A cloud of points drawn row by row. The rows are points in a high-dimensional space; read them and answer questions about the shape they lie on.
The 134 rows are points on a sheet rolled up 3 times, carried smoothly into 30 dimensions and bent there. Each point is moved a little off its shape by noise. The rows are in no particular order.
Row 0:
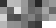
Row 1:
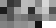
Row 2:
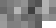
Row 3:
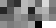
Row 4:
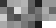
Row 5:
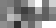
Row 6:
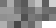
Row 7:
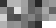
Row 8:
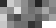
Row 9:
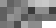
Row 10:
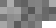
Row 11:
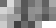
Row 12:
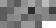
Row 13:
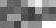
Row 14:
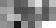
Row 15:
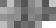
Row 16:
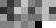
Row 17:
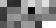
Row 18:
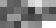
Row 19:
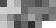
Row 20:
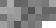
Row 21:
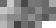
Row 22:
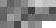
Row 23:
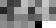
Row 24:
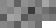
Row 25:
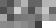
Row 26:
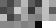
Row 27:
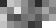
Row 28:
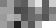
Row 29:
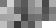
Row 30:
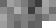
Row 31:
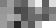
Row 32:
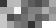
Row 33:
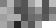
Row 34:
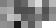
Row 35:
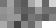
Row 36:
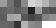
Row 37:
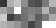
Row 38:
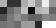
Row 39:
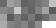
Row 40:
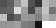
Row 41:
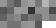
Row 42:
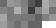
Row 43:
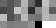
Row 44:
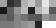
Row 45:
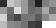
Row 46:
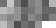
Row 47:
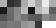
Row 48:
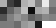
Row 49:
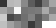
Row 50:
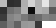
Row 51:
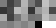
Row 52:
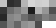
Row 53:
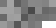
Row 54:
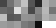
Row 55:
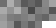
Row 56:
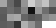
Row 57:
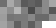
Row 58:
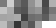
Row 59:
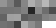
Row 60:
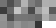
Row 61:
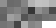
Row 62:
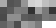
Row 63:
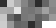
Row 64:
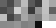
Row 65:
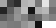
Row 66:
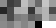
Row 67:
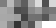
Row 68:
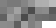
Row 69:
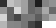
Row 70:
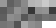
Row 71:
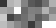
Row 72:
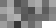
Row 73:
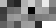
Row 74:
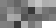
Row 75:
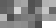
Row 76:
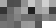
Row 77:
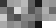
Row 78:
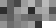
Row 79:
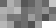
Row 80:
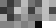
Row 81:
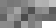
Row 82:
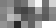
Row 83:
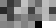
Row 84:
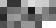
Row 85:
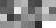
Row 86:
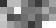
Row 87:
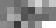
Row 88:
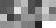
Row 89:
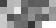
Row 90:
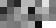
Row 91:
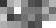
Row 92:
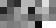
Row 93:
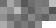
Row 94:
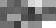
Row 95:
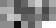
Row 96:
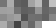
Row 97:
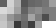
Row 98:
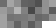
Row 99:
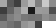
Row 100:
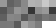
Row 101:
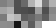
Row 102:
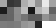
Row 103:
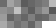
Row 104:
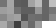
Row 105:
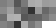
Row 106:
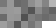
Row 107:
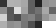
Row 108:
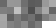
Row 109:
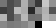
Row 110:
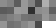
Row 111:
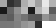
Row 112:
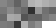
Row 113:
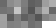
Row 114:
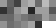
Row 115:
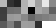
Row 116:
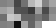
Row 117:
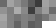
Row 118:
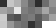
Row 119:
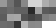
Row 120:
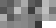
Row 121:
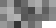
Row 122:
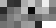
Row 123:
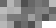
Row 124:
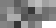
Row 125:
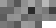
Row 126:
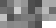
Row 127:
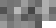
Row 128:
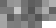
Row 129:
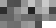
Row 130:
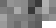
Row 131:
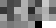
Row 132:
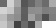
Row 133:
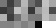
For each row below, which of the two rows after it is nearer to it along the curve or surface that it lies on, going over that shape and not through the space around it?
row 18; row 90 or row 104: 104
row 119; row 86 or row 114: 114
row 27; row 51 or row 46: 51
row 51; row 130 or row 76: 76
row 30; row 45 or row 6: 6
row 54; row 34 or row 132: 132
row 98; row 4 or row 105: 105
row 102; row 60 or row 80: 80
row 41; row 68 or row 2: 2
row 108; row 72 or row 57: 57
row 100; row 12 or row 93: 12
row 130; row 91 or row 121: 121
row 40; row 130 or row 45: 45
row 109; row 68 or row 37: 37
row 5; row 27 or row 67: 67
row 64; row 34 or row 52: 52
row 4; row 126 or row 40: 40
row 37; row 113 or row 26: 26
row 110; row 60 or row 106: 106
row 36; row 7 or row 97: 97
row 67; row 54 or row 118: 118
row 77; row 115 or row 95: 115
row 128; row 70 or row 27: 70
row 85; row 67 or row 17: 17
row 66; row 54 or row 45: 54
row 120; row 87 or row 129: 129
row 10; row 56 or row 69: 56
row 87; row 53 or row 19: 53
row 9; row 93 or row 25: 93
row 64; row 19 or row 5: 19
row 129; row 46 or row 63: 46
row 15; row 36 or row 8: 36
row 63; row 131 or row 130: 131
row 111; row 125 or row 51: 51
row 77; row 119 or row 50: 50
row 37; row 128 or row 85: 85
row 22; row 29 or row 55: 55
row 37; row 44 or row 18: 44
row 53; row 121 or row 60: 121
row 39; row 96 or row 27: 96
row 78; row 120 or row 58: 120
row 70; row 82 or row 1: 82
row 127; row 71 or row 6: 6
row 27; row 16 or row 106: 16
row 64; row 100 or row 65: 65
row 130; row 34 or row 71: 34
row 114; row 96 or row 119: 119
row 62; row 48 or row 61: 61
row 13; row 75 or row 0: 75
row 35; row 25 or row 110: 110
